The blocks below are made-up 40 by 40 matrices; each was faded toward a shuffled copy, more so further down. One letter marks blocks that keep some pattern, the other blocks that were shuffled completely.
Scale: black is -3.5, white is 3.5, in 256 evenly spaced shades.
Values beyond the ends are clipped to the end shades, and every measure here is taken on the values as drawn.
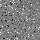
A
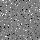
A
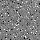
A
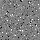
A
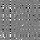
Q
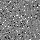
A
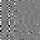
Q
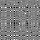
Q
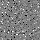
A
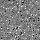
A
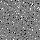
A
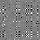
Q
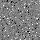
A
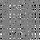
Q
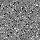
A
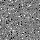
A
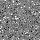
A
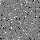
A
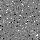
A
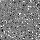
A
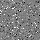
A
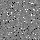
A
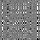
Q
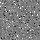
A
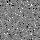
A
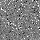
A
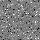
A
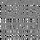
Q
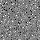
A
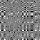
Q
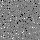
A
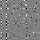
Q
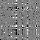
Q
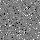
A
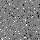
A
